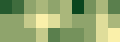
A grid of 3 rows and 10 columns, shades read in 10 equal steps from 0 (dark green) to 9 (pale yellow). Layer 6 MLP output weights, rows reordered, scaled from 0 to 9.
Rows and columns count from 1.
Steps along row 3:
same same up down up same up up up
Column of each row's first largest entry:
4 4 10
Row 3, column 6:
4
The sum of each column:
11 12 17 22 16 16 9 14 22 18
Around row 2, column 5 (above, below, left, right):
5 3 9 6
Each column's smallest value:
1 2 5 6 3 4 0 4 6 3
